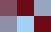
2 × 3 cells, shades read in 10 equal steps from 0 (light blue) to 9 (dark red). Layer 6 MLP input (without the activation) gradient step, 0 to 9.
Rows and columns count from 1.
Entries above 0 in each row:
3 2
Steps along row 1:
up down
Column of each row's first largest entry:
2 3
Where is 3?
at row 2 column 1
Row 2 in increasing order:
0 3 9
